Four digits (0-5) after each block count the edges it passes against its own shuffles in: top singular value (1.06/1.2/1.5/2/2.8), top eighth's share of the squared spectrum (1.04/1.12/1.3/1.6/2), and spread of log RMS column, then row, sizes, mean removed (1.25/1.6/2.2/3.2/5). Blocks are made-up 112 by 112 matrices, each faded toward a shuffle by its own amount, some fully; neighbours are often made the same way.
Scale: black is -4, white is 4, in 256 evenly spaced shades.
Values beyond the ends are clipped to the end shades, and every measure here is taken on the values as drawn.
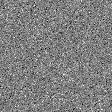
0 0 0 0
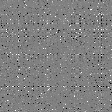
5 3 2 2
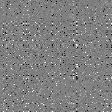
5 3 2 2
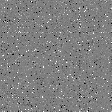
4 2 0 1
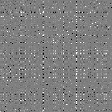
5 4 3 3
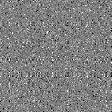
4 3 2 2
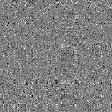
4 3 2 2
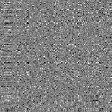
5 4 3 3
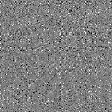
4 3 2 2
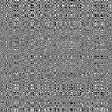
5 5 4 4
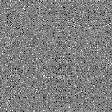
4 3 2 1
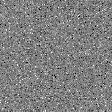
3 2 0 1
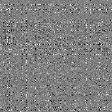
2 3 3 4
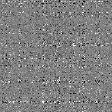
2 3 3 3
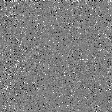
2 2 2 1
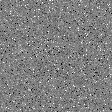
0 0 0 0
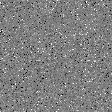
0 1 0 1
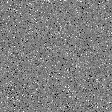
2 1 0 0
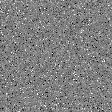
2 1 0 0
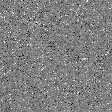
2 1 0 0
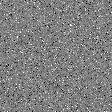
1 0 0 0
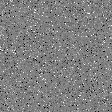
2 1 0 0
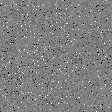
1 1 0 0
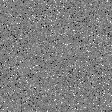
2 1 0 0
